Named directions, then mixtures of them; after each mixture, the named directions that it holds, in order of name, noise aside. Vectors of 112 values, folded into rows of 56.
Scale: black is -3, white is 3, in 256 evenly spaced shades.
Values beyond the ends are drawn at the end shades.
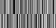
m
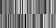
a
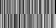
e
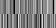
m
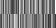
e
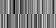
m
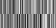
a, m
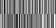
e, m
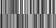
a, e, m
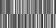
a, e, m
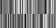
a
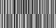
a, e, m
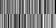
a, e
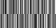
a, e, m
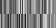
a, m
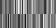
a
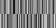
m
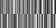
e, m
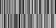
e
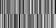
e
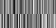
e, m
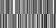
m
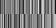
e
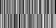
e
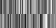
a, m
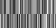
a, m
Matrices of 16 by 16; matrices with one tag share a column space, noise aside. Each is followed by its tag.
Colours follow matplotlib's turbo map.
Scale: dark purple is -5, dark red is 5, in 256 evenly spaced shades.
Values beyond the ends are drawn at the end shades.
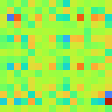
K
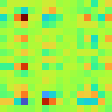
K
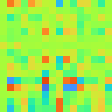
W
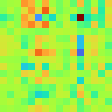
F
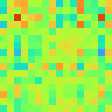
F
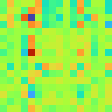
F
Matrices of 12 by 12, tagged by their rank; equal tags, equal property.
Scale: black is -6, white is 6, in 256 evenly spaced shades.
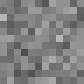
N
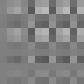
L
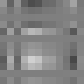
L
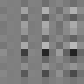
L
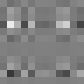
L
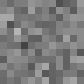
N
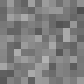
N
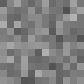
N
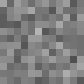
N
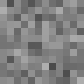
N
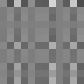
L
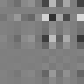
L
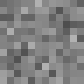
N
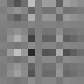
L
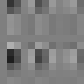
L
